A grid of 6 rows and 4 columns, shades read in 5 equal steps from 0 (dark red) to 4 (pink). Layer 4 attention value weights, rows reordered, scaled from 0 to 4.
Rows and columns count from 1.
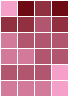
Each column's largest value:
4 3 3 4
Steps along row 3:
down same same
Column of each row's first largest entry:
1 3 1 1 4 4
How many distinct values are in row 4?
2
